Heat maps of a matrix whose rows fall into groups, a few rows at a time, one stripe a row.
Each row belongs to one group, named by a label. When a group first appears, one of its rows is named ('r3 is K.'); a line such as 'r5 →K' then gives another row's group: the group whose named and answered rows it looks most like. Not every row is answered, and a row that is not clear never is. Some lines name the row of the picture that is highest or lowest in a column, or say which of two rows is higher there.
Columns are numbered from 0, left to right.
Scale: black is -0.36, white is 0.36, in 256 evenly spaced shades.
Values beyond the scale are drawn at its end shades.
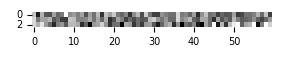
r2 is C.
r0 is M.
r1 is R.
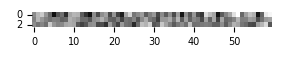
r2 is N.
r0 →C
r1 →C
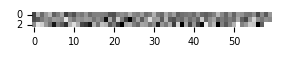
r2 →C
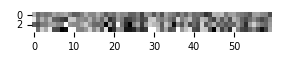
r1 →R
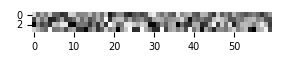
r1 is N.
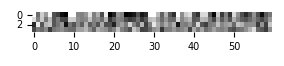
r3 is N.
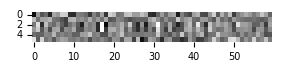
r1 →R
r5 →C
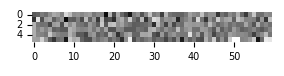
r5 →C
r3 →R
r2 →M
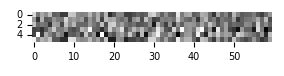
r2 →M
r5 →R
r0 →R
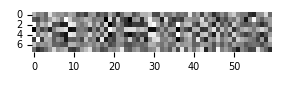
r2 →R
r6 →R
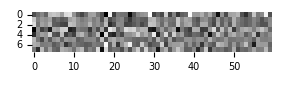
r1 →R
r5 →M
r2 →R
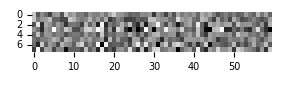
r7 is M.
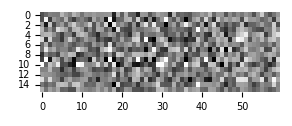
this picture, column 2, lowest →9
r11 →C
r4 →C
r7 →C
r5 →C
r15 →R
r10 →R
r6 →M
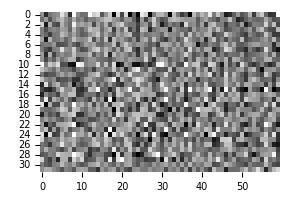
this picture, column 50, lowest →15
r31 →C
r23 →M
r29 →M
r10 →R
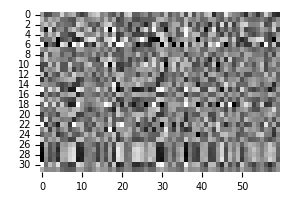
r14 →N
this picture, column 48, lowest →18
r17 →R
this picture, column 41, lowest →3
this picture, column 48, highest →5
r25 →R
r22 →M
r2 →C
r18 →C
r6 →M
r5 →N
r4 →R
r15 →R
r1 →R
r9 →C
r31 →R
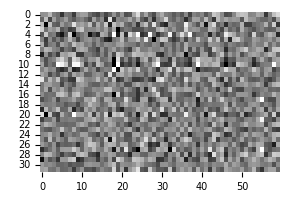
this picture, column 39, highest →10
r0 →C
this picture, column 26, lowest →15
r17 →N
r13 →R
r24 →C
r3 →R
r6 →M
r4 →N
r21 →N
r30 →N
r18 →N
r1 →M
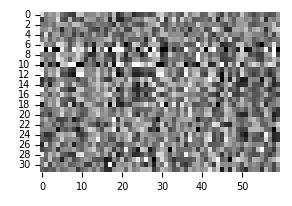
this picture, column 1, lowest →7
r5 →C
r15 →R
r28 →R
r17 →R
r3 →C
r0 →R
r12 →R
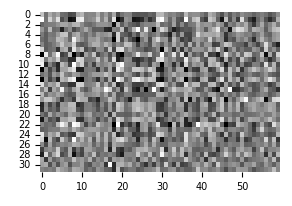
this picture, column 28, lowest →3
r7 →M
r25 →M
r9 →R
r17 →C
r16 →R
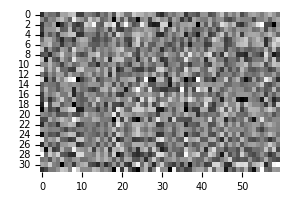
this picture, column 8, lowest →18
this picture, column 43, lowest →13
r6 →C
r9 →M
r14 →N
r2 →N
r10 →C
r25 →R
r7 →M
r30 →C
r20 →N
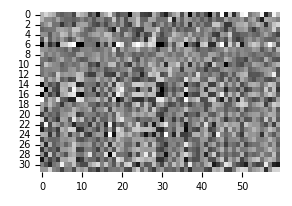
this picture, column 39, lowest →6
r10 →C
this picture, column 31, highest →24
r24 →M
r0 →C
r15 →M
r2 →C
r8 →R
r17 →R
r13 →R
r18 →C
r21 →M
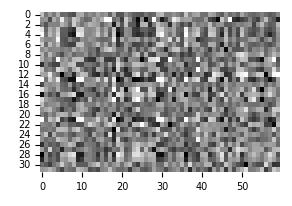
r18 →R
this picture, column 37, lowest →12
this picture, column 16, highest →1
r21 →R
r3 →R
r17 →N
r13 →R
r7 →C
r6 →R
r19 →C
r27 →C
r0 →R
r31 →C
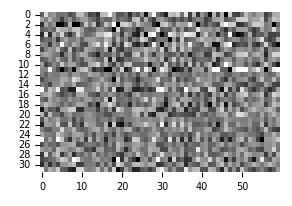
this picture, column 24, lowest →29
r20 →C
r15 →R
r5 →N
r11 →C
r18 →C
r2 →N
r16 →C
